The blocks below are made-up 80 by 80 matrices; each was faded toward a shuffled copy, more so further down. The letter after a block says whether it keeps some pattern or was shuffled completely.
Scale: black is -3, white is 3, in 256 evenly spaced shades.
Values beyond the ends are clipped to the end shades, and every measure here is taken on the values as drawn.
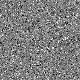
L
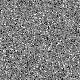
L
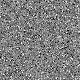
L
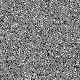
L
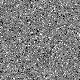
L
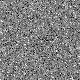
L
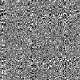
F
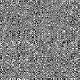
F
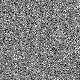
L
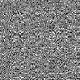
F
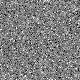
L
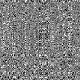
F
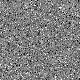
L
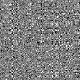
F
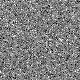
L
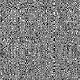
F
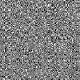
F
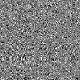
F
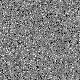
L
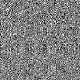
F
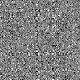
F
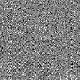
F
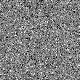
L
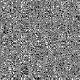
F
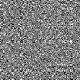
F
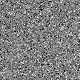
L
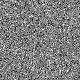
L
